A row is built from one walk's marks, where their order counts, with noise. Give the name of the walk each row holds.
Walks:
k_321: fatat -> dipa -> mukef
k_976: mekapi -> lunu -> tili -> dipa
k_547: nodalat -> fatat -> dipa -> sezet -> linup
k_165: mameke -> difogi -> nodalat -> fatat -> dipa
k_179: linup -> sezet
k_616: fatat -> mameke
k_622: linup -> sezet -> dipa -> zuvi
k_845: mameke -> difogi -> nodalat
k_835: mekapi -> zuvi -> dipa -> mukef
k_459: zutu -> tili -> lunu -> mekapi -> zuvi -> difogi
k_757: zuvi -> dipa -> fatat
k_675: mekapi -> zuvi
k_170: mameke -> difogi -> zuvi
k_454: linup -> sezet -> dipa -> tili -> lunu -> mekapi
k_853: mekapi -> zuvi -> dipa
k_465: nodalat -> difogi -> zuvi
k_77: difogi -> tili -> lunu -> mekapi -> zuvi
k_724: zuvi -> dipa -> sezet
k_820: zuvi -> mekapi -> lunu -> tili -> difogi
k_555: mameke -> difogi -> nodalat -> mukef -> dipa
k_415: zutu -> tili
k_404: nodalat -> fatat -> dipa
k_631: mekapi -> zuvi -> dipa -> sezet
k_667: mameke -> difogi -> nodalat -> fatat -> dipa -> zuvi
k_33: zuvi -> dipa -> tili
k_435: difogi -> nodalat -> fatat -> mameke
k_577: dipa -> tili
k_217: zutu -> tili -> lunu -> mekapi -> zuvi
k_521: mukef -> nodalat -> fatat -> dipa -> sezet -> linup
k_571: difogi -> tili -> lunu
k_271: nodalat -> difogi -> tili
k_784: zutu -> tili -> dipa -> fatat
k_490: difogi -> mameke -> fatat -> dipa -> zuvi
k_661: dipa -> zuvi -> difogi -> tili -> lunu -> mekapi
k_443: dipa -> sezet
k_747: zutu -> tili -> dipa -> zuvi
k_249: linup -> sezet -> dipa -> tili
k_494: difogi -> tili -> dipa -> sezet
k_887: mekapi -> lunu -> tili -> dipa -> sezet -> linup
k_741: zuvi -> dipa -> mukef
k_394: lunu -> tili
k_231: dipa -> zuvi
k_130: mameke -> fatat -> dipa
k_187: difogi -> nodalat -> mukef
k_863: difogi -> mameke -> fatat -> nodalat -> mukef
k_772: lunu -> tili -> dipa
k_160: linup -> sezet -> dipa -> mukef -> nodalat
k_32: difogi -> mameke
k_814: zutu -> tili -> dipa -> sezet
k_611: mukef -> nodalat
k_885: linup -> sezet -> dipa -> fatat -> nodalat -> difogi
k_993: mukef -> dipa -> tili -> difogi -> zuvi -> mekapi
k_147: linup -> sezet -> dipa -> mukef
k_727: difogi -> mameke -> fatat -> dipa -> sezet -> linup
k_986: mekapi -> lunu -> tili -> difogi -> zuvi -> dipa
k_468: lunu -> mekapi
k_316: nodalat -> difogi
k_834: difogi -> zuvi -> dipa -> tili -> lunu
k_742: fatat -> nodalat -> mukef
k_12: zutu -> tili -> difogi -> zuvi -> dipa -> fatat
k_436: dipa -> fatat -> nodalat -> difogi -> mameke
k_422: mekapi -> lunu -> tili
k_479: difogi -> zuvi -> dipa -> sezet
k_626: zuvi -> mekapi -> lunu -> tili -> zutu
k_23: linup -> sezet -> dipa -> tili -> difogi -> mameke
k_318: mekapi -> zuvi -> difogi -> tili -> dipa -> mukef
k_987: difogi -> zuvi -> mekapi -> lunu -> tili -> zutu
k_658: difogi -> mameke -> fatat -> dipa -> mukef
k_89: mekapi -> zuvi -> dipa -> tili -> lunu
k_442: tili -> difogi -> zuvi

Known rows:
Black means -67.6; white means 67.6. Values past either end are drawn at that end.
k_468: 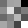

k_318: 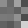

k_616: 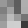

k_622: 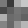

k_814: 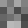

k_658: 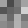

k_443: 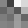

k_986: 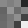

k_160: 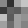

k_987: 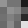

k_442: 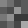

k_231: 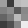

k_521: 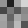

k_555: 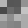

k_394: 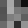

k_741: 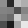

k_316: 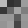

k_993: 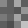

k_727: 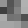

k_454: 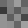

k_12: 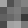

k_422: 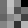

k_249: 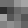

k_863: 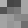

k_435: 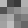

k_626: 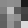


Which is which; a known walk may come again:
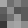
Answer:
k_747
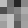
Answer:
k_845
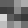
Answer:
k_179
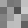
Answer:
k_130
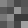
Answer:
k_442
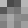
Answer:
k_667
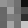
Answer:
k_459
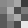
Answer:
k_89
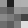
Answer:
k_479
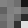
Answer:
k_77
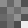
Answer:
k_661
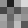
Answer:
k_521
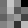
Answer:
k_422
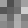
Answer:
k_658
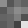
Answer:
k_834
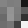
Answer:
k_820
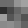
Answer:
k_249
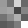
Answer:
k_853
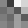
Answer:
k_443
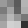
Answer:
k_616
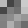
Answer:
k_436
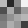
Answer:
k_404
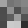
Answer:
k_784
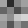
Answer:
k_611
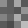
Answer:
k_993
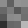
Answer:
k_33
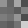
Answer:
k_318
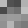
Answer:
k_165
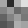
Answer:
k_757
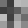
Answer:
k_147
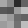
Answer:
k_32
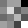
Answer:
k_468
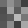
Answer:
k_772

